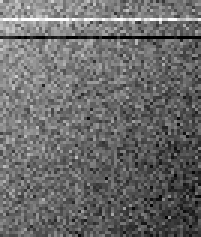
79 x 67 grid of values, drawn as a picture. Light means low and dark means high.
Ninth with the highest average: bottom right. Ninth with the lowest average: top left. Odd lines: rows 7 and 13. Slope: up to the bottom right. Mirror symmetry: none. Stripes: none.
